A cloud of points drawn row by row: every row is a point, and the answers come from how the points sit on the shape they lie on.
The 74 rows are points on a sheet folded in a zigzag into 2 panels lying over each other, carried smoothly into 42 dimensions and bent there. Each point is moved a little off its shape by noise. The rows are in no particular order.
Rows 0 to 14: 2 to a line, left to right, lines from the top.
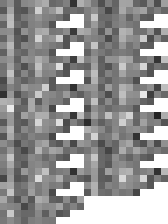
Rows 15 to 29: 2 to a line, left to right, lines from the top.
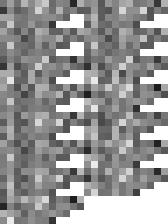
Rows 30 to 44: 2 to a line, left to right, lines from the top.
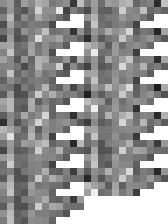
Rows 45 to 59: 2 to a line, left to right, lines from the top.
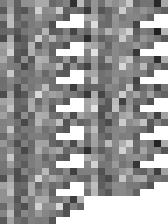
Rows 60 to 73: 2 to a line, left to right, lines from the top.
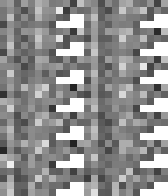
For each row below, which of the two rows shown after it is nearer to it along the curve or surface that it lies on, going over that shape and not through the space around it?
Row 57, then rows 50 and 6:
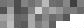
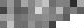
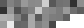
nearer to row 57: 50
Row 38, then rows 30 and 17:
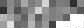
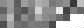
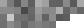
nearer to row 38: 30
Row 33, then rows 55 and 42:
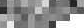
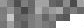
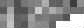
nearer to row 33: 42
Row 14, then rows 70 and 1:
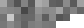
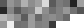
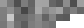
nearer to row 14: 1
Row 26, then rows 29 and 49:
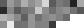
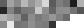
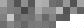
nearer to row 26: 29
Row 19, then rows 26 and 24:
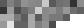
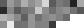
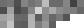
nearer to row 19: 26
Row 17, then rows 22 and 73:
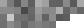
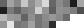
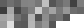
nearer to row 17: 73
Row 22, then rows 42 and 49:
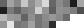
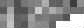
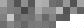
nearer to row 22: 42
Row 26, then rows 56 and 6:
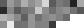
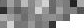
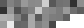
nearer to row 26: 6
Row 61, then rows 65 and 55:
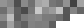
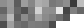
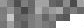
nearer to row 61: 65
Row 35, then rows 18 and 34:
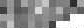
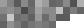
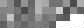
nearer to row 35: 34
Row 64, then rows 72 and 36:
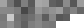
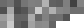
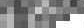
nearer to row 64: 72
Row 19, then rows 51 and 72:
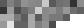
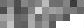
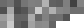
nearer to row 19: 72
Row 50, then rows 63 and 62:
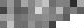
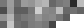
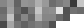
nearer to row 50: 63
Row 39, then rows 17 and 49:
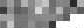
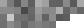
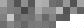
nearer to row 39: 49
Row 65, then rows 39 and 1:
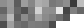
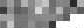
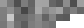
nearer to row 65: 39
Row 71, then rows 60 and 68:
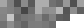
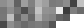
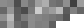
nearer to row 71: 68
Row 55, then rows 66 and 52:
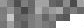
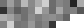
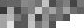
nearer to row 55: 52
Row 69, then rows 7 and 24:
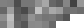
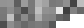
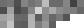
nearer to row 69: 24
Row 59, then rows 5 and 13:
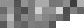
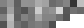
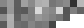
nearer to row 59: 13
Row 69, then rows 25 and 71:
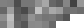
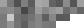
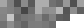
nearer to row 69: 25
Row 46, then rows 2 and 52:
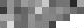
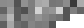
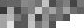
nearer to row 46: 52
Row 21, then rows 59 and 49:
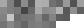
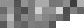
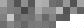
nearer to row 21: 49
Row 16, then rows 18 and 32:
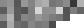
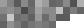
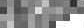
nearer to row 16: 32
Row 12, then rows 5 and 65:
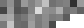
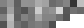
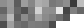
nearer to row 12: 65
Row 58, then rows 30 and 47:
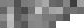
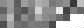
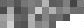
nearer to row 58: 47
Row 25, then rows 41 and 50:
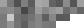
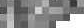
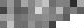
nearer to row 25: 41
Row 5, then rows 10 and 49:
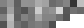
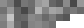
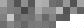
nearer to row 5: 10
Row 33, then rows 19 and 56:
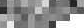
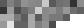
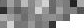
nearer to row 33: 19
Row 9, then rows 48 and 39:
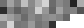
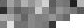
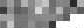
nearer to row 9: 39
